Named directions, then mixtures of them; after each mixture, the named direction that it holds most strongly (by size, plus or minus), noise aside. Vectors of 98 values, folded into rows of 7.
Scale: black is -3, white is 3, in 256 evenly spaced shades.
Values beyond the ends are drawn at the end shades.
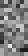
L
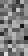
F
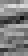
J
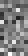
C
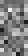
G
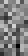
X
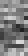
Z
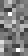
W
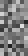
F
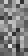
X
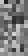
X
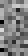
C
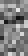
C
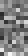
C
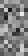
G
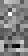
W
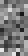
G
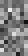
G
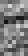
J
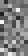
C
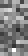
Z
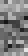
Z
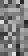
X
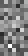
L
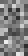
G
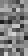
F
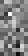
X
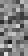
F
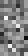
L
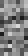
J
